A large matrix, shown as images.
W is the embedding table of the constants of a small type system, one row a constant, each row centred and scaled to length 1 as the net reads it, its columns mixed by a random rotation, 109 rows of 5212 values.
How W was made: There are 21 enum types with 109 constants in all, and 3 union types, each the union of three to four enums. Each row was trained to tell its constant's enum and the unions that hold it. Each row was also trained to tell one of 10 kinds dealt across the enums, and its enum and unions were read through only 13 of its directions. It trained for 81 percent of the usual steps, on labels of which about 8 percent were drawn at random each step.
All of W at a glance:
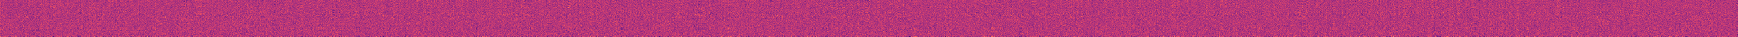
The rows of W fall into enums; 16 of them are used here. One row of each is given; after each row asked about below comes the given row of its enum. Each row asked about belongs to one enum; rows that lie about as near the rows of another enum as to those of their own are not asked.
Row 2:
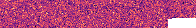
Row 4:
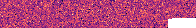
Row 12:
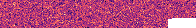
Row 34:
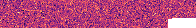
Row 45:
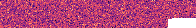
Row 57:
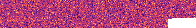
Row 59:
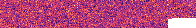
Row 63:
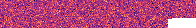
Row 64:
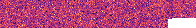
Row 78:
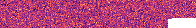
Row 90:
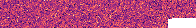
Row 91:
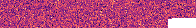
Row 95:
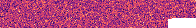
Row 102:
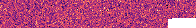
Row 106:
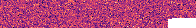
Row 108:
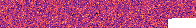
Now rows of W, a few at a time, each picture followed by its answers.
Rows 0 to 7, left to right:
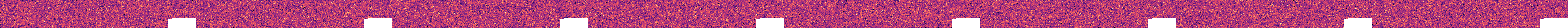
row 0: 78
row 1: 95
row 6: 63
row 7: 57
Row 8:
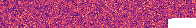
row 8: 78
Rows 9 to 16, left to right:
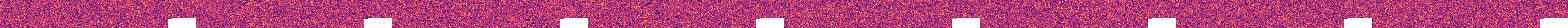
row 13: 4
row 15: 57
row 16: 12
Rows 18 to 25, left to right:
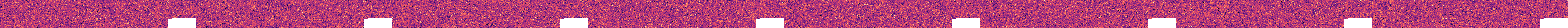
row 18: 45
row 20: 91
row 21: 90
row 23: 34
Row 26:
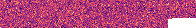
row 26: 59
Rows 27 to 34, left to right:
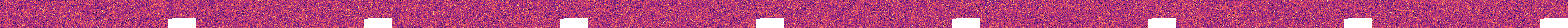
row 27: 64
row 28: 90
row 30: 91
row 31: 59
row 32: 34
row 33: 12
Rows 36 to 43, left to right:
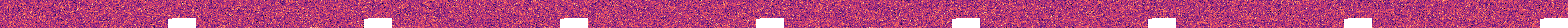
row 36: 4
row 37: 4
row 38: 34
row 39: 95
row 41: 108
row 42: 102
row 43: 102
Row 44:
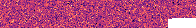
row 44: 91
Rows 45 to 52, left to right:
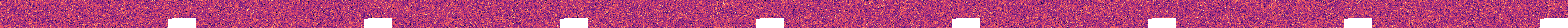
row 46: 2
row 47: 2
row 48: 95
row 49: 90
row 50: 78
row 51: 90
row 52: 63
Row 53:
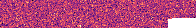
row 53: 78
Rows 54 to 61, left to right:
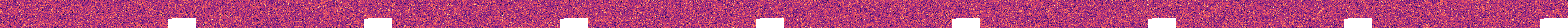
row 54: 95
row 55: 4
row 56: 57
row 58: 106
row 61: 106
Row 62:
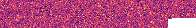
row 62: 90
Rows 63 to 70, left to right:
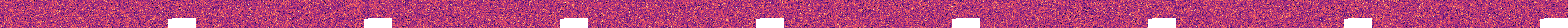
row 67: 78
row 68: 45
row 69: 63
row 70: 12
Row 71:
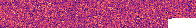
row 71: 108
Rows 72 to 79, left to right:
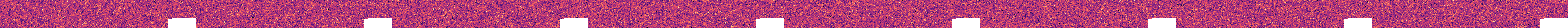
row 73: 59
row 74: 12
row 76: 106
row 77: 34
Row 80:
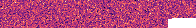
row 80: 45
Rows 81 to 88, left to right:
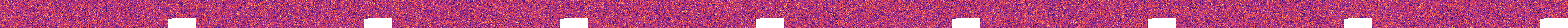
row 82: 57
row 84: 12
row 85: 57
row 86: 108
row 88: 12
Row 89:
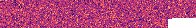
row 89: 108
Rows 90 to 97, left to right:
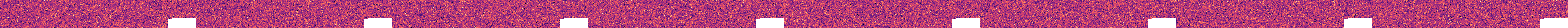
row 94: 57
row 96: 63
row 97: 108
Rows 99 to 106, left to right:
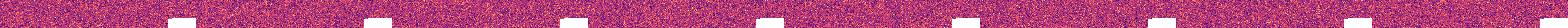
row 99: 78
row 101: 45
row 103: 90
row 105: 108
